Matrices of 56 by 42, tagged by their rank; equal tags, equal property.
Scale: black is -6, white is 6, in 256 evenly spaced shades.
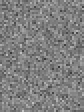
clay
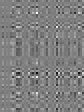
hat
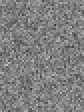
clay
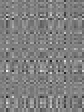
hat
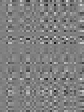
hat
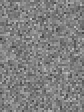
clay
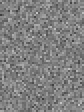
clay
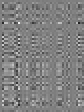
hat
